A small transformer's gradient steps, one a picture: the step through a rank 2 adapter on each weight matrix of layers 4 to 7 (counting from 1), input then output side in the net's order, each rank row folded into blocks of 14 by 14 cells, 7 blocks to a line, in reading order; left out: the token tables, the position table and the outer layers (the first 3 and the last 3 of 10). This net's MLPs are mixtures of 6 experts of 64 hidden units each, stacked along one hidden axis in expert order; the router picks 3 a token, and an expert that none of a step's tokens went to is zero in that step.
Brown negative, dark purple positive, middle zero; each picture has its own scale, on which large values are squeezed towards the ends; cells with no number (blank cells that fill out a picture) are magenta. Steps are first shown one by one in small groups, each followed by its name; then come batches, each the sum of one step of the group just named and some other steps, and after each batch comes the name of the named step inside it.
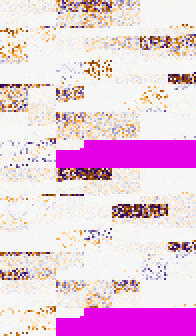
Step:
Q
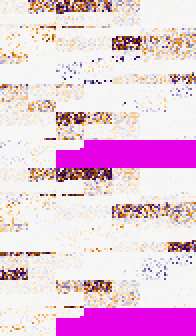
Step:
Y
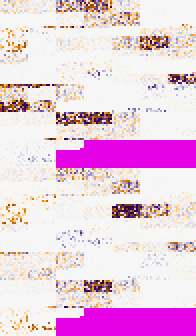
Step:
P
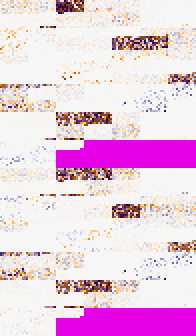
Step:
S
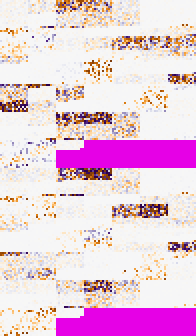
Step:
Q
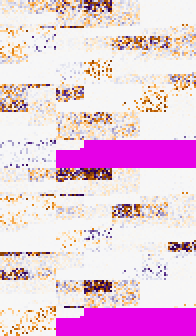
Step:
Q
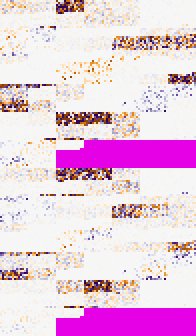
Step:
S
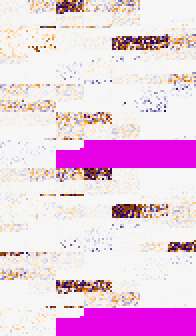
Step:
Y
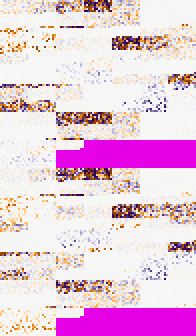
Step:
P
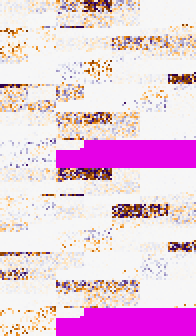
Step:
Q
